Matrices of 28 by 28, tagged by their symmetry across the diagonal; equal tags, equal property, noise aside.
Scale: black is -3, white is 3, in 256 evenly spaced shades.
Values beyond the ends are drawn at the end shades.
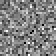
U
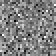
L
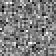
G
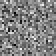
L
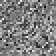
U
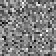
G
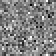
L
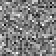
L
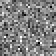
L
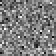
L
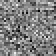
L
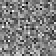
G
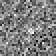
U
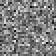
L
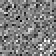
U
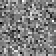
G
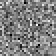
L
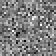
G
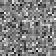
G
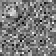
U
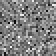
G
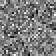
U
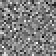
G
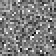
U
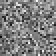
G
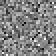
U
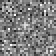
U
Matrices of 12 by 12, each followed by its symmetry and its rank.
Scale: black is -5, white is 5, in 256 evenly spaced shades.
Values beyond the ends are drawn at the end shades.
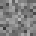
neither, full rank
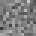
antisymmetric, full rank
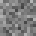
neither, full rank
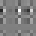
neither, rank one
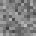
neither, full rank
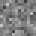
antisymmetric, full rank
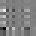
neither, rank one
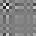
symmetric, rank one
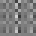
neither, rank one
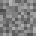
antisymmetric, full rank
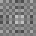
symmetric, rank one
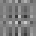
neither, rank one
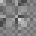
symmetric, rank two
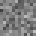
neither, full rank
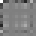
symmetric, rank one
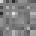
symmetric, rank two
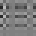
neither, rank one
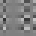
neither, rank one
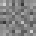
symmetric, rank two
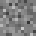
antisymmetric, full rank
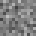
antisymmetric, full rank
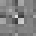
symmetric, rank two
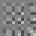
symmetric, rank two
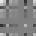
symmetric, rank one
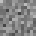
neither, full rank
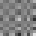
symmetric, rank one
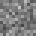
neither, full rank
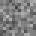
antisymmetric, full rank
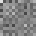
symmetric, rank two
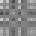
symmetric, rank one
